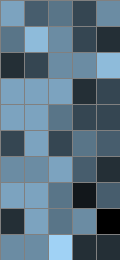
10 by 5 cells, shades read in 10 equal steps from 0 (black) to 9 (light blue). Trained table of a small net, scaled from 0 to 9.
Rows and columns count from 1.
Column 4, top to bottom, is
3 3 6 2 3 5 4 1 6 2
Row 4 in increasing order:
2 3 7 7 7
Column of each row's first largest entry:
1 2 5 1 1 2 3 1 2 3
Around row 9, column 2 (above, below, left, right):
7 6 2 5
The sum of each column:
52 62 58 35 34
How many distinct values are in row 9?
5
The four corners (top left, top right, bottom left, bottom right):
7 6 6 2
